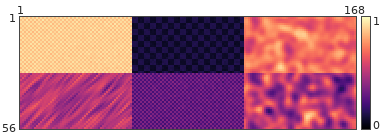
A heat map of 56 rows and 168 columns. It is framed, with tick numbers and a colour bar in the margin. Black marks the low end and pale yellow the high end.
It is made of 2 by 3 panels. Panel 1,1: very high, checkered, faint in contrast. Panel 1,2: very low, checkered, faint in contrast. Panel 1,3: high, blotchy. Panel 2,1: middling, slanting up to the right. Panel 2,2: low, checkered. Panel 2,3: middling, blotchy, strong in contrast.
